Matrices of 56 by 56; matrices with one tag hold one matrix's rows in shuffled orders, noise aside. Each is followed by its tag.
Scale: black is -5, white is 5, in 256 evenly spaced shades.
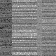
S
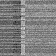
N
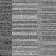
S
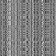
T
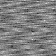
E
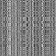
T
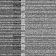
N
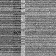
N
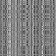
T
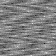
E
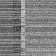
N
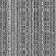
T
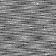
E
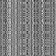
T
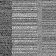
S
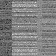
S
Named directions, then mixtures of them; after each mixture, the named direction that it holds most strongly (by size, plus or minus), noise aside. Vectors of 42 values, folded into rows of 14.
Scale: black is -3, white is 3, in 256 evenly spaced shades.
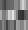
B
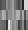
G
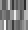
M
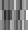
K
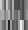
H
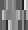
G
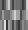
M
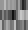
B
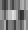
B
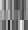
H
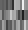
B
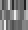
M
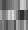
B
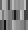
M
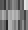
G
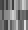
B
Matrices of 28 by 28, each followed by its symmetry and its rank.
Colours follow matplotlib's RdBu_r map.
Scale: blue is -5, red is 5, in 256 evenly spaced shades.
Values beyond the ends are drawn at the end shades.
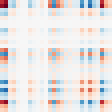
symmetric, rank one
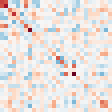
symmetric, rank five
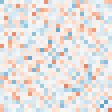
symmetric, full rank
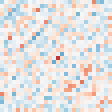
symmetric, full rank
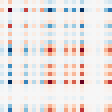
symmetric, rank one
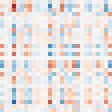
neither, rank two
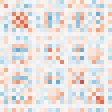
symmetric, rank three
